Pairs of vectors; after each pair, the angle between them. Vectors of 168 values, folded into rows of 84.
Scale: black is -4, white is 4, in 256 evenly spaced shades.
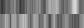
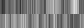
nearly parallel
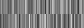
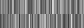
nearly parallel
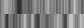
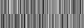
orthogonal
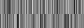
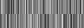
partly aligned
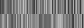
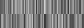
partly aligned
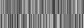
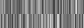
nearly parallel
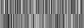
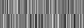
orthogonal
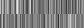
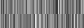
orthogonal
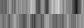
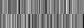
orthogonal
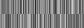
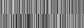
partly opposed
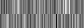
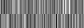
nearly parallel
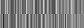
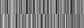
nearly opposite
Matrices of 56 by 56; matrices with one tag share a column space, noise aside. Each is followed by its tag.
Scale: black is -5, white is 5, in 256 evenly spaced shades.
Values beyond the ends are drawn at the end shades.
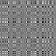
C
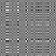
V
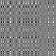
C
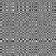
V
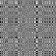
C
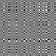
V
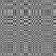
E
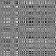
C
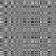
C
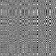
E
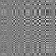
E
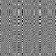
E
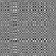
V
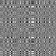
C
